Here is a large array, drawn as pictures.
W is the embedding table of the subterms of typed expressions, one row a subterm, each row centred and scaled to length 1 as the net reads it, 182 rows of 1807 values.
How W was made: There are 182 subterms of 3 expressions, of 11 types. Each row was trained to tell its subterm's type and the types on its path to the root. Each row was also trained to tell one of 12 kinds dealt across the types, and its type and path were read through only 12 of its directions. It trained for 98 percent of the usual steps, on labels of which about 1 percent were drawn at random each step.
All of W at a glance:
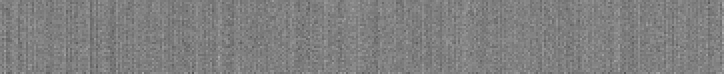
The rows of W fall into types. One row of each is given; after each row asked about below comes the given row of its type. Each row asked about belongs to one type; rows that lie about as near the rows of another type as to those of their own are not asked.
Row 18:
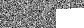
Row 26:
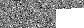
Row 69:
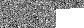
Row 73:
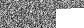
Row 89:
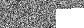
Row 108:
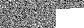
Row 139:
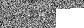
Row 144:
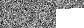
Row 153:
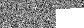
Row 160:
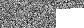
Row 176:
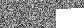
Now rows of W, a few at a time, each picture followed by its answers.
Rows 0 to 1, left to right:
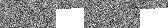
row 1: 153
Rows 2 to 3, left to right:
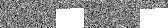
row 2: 73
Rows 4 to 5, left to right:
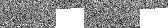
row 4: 73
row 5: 26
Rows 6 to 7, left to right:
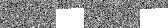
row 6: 176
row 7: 89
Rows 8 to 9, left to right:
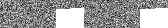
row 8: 69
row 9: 26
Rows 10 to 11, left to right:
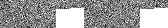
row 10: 108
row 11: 108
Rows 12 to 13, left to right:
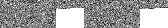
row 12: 73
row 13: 73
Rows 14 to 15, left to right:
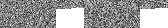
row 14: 89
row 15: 139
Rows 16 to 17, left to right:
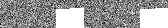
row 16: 69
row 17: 18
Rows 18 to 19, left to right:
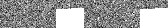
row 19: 153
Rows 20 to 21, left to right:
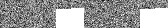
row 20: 89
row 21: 26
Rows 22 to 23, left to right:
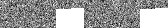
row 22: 176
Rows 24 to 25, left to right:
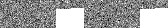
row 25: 139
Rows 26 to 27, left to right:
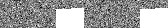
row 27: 139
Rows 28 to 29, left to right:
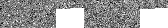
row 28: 160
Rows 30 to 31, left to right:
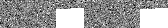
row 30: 18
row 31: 153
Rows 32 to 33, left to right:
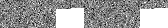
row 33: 73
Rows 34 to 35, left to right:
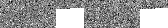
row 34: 73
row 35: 89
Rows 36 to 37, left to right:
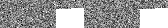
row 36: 69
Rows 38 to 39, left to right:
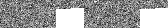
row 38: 144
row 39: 73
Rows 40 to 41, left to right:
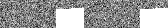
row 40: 18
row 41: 176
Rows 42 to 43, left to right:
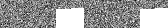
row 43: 144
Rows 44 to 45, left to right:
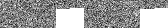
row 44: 69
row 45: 73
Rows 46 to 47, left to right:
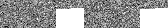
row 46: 69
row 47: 69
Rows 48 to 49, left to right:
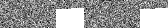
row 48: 89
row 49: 26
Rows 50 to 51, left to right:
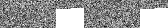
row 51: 144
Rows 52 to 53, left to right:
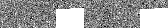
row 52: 69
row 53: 89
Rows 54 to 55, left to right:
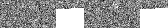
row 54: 73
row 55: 89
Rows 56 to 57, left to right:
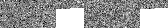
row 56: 26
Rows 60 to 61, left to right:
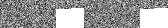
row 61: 160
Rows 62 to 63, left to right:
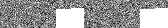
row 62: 69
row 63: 153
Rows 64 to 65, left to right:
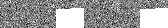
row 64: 139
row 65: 89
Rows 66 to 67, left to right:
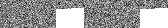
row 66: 160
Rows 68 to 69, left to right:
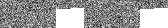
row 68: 144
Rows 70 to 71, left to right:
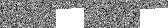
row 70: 153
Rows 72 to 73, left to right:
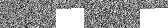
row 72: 160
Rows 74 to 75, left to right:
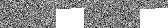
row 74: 108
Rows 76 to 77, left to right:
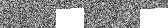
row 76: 139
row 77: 144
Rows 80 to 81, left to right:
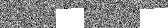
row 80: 18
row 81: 108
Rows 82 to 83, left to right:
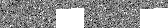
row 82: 176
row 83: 26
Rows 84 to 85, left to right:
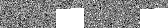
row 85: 139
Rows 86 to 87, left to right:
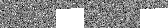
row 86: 153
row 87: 26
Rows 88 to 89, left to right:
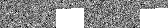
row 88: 26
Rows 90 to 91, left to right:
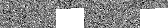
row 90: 18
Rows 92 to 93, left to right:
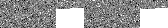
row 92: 26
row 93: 160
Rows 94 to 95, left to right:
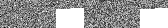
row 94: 69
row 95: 144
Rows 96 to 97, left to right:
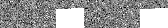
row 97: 153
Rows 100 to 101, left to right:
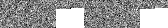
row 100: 26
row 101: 26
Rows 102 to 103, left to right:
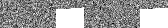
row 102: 69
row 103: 108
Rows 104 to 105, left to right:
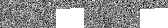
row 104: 160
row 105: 139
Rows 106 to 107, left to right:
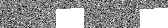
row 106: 153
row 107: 153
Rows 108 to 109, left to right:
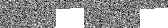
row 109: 153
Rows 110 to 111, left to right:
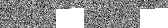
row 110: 89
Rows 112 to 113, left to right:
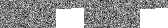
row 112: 108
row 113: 89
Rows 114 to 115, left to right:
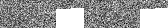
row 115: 73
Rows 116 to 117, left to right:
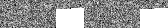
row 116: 18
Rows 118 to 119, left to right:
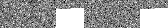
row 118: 73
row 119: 73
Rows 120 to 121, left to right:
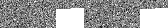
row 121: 176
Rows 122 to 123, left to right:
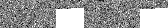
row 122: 153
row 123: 153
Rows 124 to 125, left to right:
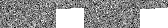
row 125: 153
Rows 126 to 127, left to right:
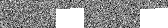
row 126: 89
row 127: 160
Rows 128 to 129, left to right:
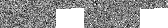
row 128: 73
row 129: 176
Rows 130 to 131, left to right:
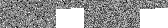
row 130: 176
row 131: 153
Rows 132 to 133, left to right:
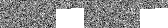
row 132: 139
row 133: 18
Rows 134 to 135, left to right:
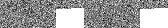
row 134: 69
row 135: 139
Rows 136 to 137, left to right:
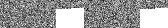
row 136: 18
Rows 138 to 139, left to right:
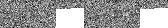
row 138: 73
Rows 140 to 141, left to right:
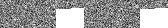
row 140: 144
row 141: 139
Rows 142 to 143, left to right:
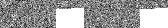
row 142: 89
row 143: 153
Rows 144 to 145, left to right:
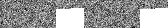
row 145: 18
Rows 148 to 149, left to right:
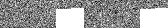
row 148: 89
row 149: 89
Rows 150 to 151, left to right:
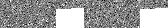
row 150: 139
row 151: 160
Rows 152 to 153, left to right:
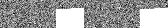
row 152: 108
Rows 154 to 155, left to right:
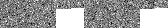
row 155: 89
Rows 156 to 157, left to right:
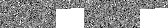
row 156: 73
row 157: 176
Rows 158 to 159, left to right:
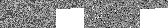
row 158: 160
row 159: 73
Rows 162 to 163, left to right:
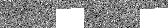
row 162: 108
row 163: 153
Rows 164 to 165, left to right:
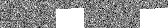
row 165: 108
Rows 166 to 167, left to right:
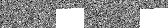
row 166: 153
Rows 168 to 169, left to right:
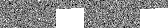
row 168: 108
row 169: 89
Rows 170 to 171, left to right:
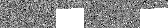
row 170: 18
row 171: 89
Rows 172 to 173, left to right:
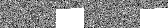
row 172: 69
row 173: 144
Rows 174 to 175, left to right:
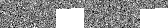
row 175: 176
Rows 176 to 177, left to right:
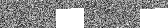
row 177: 108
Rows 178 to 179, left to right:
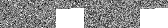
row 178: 160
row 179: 73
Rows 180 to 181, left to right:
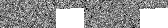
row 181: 26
